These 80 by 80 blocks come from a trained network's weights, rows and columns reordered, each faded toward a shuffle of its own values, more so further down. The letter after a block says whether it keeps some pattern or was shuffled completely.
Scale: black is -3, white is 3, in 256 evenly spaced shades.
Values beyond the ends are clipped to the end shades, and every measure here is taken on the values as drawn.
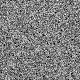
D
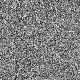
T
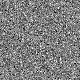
D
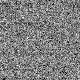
T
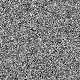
D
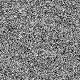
D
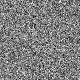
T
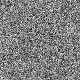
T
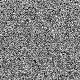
T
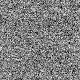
T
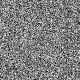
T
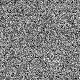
T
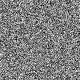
D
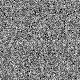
T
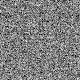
T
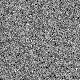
D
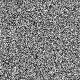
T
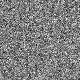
D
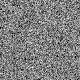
D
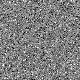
T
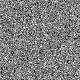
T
